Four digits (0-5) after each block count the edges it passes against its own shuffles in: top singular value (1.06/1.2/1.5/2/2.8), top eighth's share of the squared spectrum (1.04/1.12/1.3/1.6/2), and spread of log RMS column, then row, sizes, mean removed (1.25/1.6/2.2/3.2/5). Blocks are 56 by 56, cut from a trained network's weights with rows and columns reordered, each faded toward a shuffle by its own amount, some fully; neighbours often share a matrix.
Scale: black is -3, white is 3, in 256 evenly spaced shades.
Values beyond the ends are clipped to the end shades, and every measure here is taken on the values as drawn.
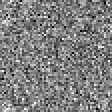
0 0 0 0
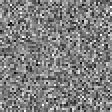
2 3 0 0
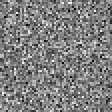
0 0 0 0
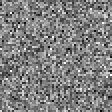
2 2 0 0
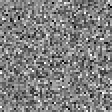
0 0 0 0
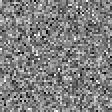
0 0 0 0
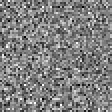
3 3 1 2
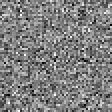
3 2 1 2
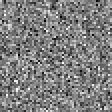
1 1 0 0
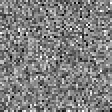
3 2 0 1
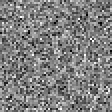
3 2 0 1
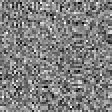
3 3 0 1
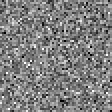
1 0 0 0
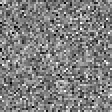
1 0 0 0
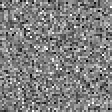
0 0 0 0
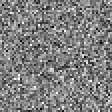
0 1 0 0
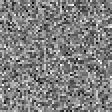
0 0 0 0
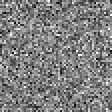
1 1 0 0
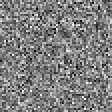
0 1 0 0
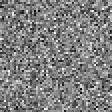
2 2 0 0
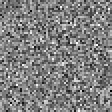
0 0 0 1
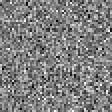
3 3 0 1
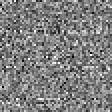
3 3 0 2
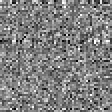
4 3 0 2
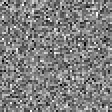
1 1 0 0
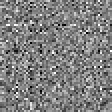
3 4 2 2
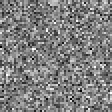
2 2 0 0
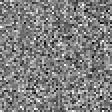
1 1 0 0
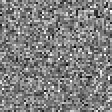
2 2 0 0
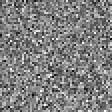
2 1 0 0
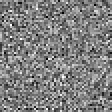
3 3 1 0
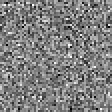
3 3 1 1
